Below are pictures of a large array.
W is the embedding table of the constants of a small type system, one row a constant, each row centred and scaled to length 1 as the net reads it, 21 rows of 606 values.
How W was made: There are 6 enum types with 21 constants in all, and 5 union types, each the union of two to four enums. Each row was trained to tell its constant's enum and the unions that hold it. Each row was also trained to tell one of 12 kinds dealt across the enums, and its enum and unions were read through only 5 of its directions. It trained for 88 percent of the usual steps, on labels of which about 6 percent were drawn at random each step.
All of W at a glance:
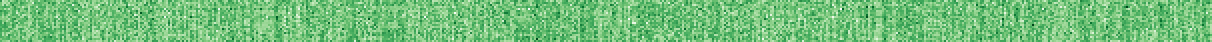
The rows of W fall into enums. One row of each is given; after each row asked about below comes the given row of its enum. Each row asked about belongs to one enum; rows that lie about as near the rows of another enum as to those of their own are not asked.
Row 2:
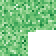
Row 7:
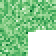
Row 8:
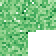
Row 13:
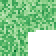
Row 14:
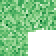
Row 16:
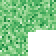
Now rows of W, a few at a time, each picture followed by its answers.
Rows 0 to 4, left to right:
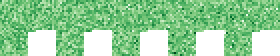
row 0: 16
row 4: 8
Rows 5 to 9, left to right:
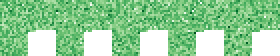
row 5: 7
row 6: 7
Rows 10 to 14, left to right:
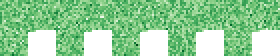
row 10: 2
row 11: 7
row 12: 7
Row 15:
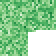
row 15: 16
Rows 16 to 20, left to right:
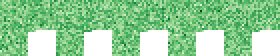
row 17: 2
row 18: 16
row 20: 16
